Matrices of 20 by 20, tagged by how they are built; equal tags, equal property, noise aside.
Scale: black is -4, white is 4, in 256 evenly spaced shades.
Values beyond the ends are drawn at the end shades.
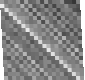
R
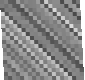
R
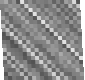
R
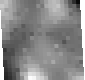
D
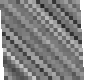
R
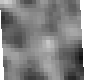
D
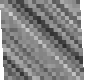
R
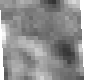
D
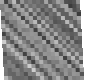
R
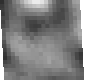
D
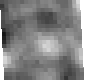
D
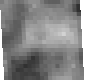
D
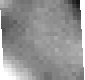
D
